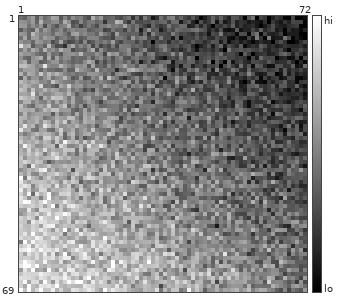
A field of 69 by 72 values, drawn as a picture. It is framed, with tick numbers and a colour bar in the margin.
The field climbs toward the bottom left. The top right is the ninth with the lowest average. The ninth with the highest average is the bottom left. There are no regular stripes.
